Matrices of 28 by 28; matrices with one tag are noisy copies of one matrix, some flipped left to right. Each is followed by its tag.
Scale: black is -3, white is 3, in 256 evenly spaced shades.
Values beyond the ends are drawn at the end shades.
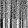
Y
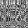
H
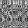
H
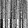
Y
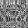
H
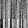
Y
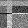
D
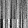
Y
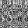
H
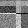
D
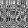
H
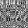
H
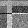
D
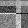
D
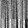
Y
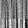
Y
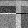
D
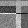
D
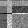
D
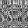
H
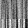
Y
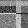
D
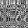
H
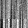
Y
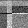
D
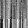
Y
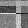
D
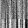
Y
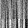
Y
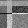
D
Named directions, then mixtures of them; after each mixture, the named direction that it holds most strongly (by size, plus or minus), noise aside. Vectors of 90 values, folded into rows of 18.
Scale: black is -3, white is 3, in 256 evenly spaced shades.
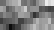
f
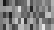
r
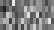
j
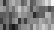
f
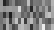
r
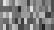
r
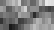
f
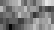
f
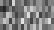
j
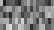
r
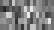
j
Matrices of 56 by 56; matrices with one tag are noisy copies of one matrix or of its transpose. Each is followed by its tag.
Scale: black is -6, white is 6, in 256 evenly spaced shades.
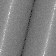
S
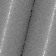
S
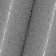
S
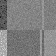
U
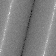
S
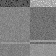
U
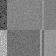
U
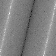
S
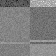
U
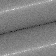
S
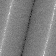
S
